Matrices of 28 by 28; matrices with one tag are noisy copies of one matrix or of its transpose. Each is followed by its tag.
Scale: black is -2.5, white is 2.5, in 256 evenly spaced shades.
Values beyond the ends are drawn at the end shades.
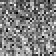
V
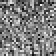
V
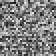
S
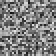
S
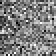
V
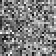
V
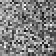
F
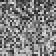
V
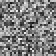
S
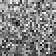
F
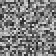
S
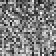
V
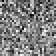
V
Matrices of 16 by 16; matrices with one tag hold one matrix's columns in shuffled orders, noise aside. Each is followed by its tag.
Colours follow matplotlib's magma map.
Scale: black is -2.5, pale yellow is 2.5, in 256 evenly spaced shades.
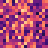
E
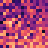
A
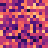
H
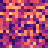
H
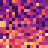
A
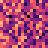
E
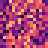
E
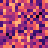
E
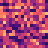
H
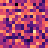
H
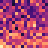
A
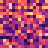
H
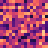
H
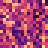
E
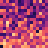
A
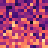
A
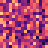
E
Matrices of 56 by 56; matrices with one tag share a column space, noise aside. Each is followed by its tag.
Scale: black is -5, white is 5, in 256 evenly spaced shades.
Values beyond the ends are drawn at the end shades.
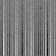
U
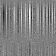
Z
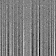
U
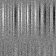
Z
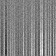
U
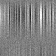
Z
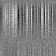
Z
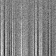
U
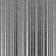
U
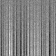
U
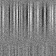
Z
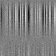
Z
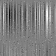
Z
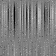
Z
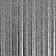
U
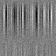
Z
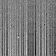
U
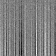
U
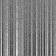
U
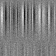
Z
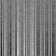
U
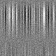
Z
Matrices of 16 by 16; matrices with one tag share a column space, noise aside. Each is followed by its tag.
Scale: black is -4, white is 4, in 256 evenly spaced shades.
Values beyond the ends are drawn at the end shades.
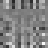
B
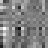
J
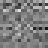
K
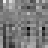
J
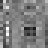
J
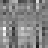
J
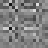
K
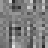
J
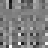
B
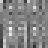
J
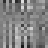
J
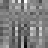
J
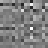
K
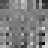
B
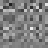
K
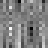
J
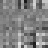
B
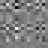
K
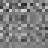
K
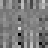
B
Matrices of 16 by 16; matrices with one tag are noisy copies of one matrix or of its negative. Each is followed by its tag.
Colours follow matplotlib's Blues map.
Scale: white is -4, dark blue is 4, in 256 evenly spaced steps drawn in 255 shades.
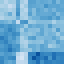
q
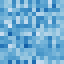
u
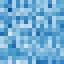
u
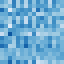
u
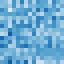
u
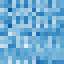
u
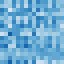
u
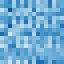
u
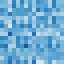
u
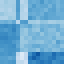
q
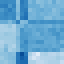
q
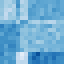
q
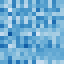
u
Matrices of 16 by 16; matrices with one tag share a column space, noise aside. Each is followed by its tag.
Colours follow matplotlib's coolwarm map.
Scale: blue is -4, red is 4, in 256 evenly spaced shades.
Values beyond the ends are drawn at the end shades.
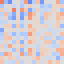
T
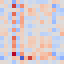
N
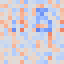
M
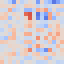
T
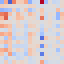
T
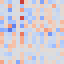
M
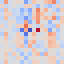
M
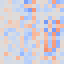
M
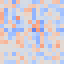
M
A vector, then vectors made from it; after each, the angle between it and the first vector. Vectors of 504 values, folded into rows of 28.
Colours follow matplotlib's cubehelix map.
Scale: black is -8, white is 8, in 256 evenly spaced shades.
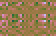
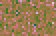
orthogonal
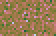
orthogonal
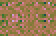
nearly opposite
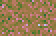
partly opposed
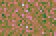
partly opposed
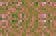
nearly parallel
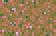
orthogonal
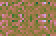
nearly parallel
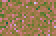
partly opposed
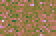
partly aligned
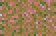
partly opposed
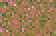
partly opposed
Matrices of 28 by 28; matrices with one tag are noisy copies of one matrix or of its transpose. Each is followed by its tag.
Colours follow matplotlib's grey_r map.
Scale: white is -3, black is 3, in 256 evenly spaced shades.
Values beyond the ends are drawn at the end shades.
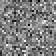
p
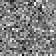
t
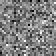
p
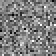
p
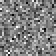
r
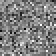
p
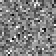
r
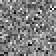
r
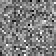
p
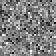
t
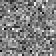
t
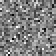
r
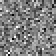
r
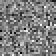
p
